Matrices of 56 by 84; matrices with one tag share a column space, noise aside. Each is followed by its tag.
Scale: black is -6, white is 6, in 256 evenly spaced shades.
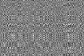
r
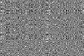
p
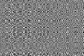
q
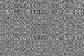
p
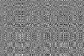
r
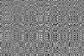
r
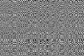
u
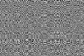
u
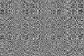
p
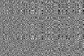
p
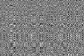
r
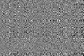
q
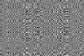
q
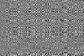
q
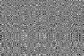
r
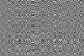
u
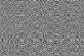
u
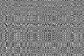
r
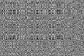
p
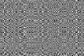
q
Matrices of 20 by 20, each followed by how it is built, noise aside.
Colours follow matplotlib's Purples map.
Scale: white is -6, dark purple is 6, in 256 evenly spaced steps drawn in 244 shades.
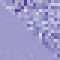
upper triangular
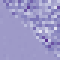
upper triangular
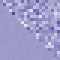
upper triangular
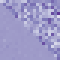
upper triangular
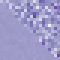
upper triangular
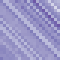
Toeplitz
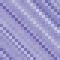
Toeplitz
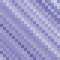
Toeplitz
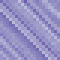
Toeplitz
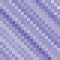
Toeplitz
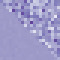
upper triangular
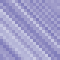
Toeplitz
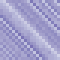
Toeplitz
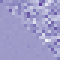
upper triangular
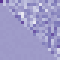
upper triangular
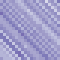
Toeplitz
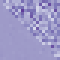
upper triangular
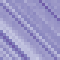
Toeplitz
